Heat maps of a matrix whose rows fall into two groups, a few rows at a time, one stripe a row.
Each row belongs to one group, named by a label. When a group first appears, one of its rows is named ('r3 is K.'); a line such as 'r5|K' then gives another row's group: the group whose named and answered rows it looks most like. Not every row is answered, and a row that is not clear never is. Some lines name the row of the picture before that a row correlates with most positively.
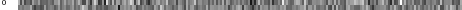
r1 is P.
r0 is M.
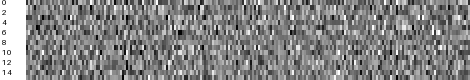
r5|P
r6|P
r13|P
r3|P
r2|M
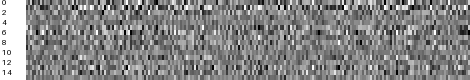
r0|M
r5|M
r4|P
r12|M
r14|M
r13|P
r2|M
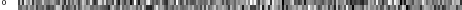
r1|P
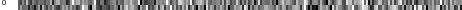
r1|P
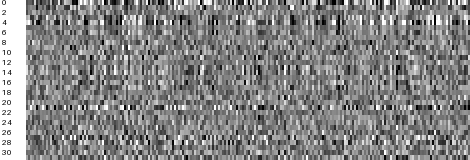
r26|P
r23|M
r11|M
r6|P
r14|M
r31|M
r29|P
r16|M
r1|P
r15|P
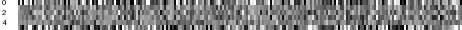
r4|M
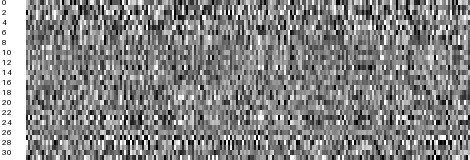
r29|M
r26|M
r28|M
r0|P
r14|M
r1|M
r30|P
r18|P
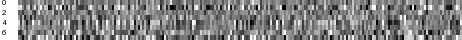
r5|M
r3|M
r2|P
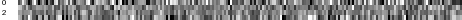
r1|P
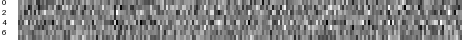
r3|M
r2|M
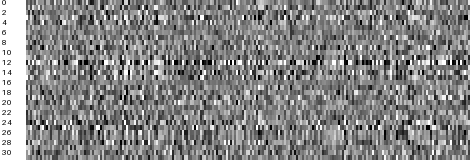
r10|M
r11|P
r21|M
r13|M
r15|M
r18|P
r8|M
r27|M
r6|P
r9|P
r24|P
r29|P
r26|M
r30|P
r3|M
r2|M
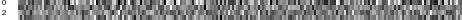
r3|M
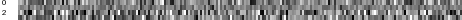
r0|P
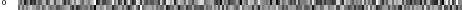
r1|M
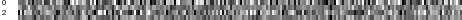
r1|P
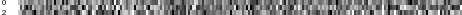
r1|M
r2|P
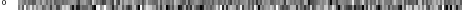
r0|P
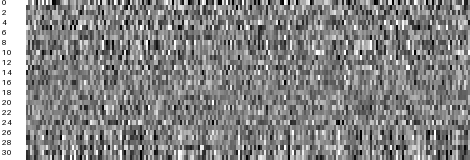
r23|P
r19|M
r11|P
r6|M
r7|M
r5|P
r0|M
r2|M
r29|M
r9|M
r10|P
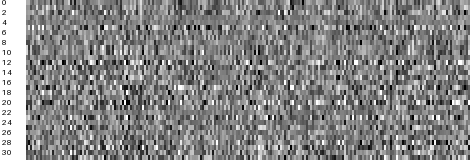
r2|M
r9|M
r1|P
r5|M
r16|M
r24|P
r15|P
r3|P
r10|M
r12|P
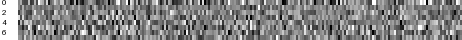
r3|M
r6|P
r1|M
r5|P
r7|M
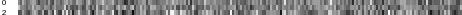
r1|M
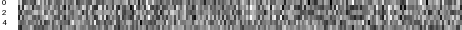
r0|P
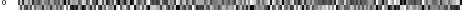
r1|M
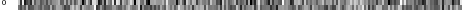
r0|M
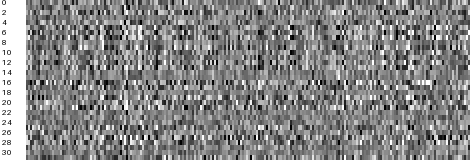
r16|P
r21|M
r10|P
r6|M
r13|M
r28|P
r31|P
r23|M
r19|M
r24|P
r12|P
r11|M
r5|P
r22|P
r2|M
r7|P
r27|M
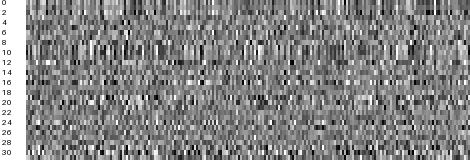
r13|P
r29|P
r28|M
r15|M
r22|P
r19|M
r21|M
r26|P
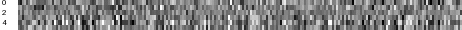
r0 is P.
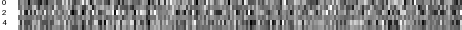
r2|M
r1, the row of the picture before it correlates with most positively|4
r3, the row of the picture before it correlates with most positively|0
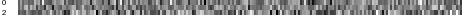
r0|P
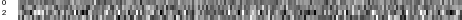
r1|P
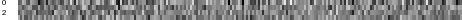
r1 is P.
